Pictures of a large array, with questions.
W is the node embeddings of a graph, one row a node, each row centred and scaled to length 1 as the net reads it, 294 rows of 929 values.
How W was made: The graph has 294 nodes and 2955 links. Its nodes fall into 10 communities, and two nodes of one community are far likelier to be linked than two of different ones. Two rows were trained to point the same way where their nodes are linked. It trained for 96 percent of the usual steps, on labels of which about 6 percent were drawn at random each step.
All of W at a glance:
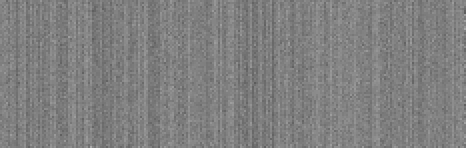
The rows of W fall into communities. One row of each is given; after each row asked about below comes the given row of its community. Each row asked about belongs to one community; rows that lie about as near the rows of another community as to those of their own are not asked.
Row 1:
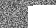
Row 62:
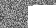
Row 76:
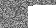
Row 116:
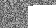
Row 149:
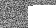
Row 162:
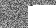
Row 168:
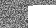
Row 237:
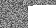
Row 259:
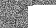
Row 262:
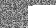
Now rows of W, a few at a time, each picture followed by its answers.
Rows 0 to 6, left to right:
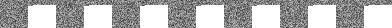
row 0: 259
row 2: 237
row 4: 149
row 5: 149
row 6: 62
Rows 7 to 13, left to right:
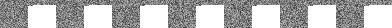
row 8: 162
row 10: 262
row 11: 62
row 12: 76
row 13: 168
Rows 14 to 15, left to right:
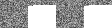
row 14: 149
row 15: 262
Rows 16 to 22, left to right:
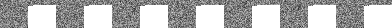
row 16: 168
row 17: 76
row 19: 1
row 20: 237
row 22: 76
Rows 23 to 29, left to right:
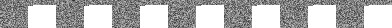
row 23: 149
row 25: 149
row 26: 116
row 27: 116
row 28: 149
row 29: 168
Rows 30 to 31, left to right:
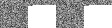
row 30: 116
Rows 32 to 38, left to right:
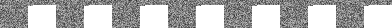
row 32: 237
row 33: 62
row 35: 62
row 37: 149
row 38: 116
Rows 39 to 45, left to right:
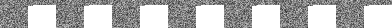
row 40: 168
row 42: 1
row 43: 1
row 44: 162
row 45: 149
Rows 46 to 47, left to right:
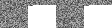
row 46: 162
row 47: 162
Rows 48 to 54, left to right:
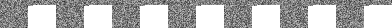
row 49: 116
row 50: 1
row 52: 237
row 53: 76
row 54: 237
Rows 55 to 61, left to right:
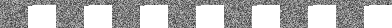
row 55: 1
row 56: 162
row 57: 1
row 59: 62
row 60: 168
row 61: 149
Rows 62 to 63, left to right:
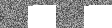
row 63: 162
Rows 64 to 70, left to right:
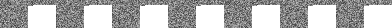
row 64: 62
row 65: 116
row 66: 162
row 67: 162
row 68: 76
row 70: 116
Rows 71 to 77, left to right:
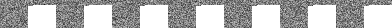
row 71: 76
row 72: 237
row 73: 149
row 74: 149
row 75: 149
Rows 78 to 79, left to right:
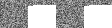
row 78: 116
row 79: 76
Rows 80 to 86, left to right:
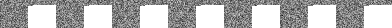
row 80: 116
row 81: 259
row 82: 262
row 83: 259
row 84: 62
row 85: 116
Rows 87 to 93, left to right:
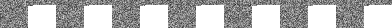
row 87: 76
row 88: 237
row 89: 76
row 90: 237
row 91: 168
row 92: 237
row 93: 62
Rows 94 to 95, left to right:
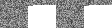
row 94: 149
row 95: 259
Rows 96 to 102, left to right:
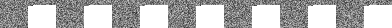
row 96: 76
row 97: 168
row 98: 116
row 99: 259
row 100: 162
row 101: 149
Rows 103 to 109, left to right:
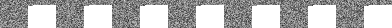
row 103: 162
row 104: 259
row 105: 62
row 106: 168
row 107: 237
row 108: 76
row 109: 168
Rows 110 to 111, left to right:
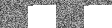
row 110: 116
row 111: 1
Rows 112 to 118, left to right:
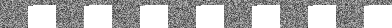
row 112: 162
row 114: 237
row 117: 1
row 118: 262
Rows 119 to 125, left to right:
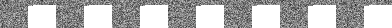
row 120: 237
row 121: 262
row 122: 1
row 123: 237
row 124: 168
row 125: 262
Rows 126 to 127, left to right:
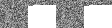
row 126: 62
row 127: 76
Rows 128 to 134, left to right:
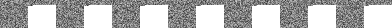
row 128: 116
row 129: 62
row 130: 168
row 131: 76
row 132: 168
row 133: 259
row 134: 237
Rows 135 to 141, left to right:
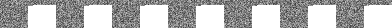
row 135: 168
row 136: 116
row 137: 168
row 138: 116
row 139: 62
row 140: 262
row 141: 259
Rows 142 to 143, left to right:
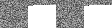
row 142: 149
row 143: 149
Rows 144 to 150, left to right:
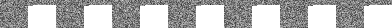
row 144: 149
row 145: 237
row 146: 116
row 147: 237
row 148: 262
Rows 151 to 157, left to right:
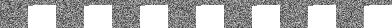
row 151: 162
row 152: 162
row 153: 168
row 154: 168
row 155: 76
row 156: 262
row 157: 262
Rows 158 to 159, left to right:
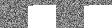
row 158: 262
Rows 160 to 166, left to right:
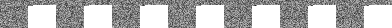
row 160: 149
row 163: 262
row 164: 162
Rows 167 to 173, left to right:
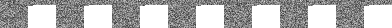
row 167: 168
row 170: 162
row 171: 237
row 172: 62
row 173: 149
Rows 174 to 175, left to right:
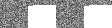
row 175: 1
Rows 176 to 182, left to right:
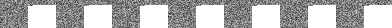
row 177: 1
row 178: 1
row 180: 149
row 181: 162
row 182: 262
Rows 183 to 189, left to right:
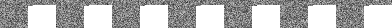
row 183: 237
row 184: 116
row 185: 62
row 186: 259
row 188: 149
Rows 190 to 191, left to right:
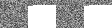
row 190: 1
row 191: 237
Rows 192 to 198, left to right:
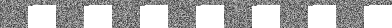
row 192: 116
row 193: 262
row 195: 168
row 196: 1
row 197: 62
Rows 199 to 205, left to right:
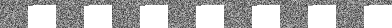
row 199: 76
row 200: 149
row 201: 116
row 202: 168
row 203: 76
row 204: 168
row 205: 1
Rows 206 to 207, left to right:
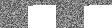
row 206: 162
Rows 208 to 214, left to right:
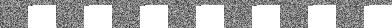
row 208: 1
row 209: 162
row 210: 76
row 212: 162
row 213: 1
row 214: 237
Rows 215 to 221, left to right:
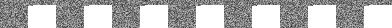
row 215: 116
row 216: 149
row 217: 168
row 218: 237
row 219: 149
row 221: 262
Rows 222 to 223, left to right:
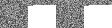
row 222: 259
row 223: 116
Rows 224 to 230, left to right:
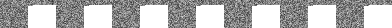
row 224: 1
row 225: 76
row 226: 237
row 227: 168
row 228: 168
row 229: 237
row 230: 1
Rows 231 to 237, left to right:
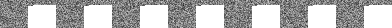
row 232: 237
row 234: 149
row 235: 1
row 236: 168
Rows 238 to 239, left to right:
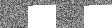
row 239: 168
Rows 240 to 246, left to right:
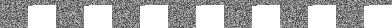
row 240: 262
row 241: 62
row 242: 259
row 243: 237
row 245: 1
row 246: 168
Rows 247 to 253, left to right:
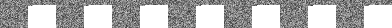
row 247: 1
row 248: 1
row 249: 76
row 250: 259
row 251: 76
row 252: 76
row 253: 62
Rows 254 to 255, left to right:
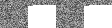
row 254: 149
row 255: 237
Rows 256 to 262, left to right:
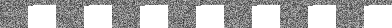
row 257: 62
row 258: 237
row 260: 149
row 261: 1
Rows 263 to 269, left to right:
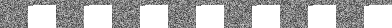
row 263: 62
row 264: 116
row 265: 76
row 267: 259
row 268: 62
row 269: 168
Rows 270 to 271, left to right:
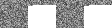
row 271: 62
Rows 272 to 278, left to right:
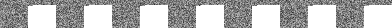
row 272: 1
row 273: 116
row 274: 262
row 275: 168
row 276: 162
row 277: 116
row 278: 262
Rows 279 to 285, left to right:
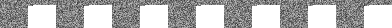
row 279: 262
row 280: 262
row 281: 262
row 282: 149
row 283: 259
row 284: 237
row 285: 259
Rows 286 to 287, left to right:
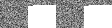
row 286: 149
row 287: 1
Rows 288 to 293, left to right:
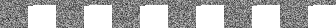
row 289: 149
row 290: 168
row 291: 149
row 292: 116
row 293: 149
